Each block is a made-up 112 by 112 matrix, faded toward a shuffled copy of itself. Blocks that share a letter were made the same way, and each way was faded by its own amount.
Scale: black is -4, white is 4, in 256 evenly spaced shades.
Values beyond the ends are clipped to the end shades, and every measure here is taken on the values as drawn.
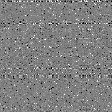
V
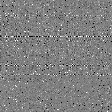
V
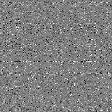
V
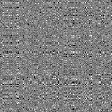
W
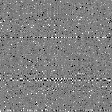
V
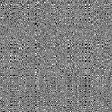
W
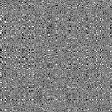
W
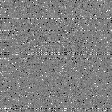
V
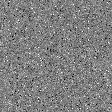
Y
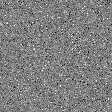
Y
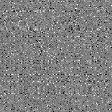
V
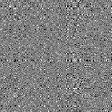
W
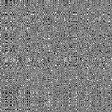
W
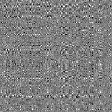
W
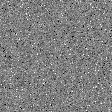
Y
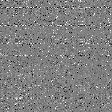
V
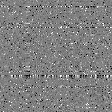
V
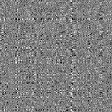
W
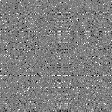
V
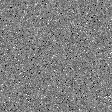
Y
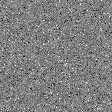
Y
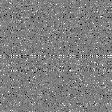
V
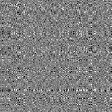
W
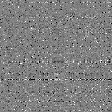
V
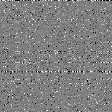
V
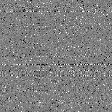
V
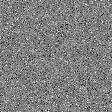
Y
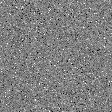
Y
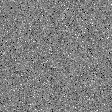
Y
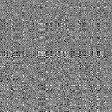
W
